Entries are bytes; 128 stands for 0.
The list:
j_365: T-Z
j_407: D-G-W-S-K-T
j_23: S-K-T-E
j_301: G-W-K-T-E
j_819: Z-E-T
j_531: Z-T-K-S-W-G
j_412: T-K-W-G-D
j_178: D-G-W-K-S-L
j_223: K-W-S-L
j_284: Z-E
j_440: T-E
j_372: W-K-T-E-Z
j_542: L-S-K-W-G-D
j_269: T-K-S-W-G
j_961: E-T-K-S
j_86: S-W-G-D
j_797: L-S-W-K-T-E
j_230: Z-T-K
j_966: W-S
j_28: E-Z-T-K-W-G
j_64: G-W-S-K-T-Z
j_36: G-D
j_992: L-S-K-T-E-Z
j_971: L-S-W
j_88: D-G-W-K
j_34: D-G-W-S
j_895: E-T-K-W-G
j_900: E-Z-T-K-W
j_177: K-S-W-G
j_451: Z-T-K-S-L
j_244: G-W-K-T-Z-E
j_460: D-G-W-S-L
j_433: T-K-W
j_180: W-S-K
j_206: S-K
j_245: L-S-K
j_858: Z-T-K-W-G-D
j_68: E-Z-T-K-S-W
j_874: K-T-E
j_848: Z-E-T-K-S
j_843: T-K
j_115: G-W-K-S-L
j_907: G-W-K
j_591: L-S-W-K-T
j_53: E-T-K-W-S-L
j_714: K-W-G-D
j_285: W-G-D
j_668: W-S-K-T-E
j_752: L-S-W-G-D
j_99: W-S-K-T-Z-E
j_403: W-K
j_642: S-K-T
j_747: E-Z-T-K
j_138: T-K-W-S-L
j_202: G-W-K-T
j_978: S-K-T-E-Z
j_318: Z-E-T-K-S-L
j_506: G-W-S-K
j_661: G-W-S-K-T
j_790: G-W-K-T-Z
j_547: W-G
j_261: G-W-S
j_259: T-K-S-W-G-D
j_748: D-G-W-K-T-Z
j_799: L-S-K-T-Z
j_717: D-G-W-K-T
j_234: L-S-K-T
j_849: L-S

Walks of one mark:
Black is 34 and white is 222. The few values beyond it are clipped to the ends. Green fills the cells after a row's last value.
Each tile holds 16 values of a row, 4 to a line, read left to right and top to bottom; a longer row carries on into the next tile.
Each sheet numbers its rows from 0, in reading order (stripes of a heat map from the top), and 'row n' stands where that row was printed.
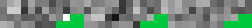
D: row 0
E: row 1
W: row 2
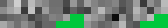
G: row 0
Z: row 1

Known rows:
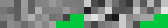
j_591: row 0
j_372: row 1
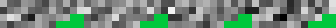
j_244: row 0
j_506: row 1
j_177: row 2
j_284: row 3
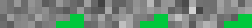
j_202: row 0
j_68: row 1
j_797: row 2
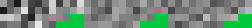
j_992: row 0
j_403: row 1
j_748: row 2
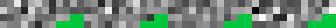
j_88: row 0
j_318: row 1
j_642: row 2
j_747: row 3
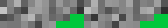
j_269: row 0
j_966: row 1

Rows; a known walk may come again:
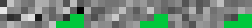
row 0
j_115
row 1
j_180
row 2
j_234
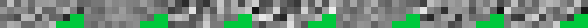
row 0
j_138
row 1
j_661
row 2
j_848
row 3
j_372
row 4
j_202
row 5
j_261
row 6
j_223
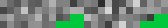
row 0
j_642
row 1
j_318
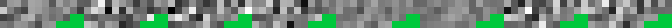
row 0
j_269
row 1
j_36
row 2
j_747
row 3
j_412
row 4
j_403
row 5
j_407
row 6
j_992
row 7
j_88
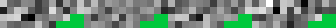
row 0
j_284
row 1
j_966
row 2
j_244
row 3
j_285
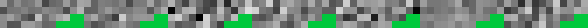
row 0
j_748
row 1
j_790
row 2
j_365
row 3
j_907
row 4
j_971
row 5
j_433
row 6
j_799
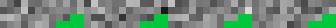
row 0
j_797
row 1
j_849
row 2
j_900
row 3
j_717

